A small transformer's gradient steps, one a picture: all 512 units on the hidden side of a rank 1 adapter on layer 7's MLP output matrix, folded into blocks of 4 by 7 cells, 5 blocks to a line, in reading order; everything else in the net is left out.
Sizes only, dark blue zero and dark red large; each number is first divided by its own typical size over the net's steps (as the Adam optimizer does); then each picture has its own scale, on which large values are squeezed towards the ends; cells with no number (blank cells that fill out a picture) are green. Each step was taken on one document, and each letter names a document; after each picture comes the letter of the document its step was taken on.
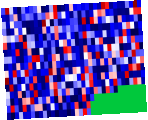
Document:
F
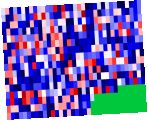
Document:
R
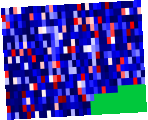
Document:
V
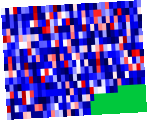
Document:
F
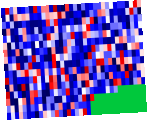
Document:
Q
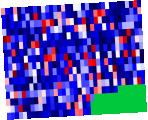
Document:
F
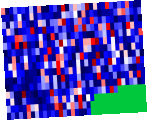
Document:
V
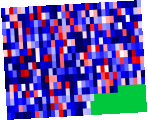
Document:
R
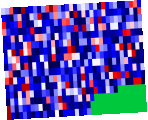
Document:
Q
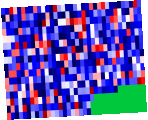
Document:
F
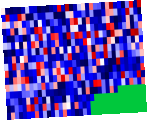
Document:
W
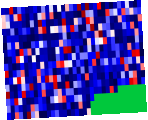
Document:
V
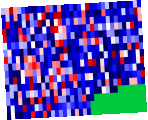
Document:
R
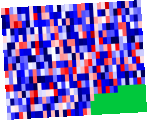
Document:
Q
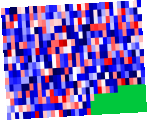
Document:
R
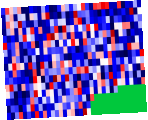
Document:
W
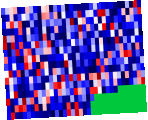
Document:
Q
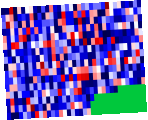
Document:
W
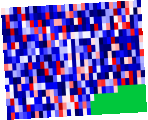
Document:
W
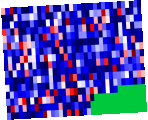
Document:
F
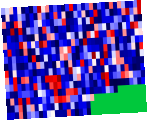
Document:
R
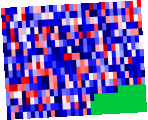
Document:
Q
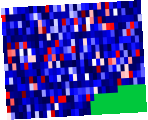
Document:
V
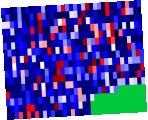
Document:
V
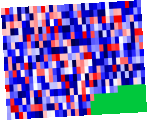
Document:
Q
